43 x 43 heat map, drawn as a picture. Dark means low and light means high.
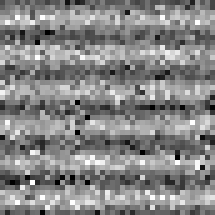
Overall the values sit about 50% of the way up the scale. The values follow a bell shape. There is no overall slope. No single row or column stands out from its neighbours. Horizontal stripes repeat 6 times down the table.
